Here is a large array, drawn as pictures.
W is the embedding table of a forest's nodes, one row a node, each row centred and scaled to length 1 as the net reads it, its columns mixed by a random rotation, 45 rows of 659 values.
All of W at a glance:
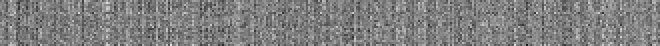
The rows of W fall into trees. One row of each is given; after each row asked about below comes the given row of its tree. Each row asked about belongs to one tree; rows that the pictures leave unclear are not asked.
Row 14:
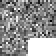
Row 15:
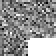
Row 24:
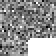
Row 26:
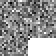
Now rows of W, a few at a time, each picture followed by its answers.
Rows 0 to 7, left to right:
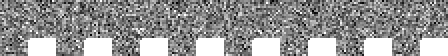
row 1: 14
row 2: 15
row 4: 15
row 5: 26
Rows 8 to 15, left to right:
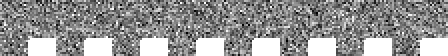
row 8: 15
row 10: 15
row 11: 24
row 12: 26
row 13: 26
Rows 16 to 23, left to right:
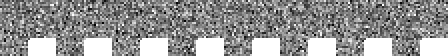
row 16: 24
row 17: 15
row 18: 24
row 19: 15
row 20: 24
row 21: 14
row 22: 24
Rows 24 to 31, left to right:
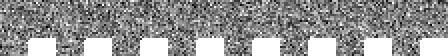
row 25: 24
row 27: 14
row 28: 15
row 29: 15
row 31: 15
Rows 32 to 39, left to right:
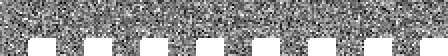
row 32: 26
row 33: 15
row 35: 24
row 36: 15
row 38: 24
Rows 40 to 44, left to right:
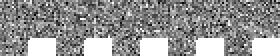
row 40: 24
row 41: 26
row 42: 15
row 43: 14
